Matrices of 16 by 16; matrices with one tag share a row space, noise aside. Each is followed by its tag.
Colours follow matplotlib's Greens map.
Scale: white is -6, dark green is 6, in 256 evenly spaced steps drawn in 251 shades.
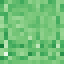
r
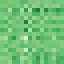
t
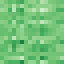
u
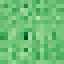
t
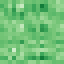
u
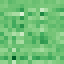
u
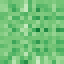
t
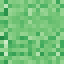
r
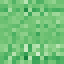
t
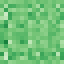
r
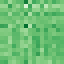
t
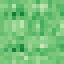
u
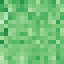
r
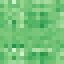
u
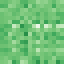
t
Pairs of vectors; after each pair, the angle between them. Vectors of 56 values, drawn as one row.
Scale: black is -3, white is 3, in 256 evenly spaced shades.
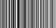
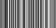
partly aligned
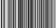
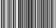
nearly parallel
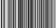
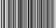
nearly parallel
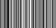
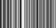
partly aligned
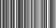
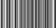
partly opposed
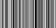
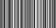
nearly opposite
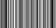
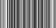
nearly opposite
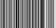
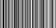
partly aligned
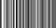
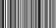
partly opposed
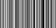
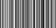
nearly parallel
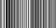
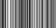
nearly opposite
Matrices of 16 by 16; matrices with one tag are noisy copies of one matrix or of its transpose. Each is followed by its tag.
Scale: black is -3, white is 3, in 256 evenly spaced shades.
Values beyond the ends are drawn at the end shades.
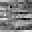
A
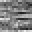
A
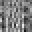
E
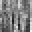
A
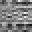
E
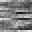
A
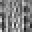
E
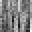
A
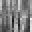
A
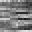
A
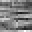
A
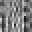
E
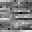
A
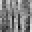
A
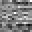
E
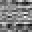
E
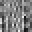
E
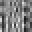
E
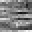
A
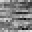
A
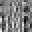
E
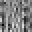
E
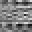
E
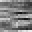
A
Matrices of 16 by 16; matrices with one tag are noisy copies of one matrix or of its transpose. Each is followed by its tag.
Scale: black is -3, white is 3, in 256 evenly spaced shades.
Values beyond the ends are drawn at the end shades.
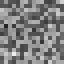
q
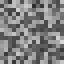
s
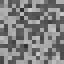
q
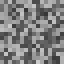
s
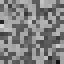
s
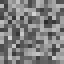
q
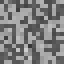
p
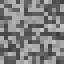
p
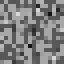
p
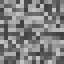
p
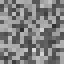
s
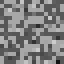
p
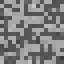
p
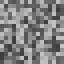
p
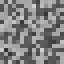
s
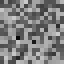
q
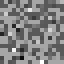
q
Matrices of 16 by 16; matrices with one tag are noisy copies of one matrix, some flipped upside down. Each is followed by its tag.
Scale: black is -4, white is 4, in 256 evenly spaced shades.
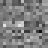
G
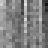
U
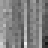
U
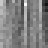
U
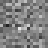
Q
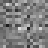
Q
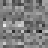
G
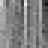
U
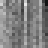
U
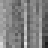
U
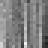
U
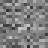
Q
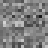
G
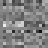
G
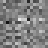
Q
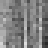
U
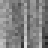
U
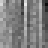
U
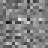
Q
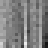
U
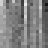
U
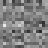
G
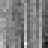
U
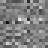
Q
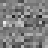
G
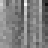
U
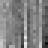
U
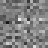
Q
